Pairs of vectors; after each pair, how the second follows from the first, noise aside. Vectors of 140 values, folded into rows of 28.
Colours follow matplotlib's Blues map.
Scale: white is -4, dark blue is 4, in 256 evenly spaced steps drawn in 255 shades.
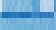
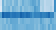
copied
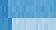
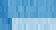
copied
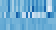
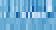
copied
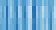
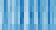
reversed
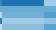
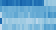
copied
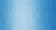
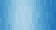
copied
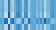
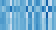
reversed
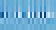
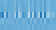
shrunk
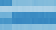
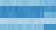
reversed
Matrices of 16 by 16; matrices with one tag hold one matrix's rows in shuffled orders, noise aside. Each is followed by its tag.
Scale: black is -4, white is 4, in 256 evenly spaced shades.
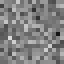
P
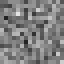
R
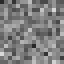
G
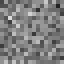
P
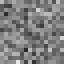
R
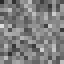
G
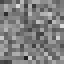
R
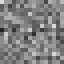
G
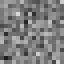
R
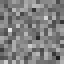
P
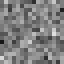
G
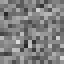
R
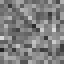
G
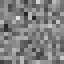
R
